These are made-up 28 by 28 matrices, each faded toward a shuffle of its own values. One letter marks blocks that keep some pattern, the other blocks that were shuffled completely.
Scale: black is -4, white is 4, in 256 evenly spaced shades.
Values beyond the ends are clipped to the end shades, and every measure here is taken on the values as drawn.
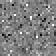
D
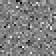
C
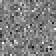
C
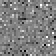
D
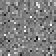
C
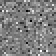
C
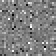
C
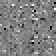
C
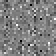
C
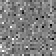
C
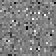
C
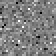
D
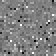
D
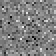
D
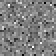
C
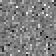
D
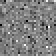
C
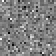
D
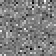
D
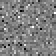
D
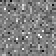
C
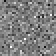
D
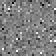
D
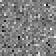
D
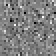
C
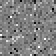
C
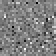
C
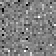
C
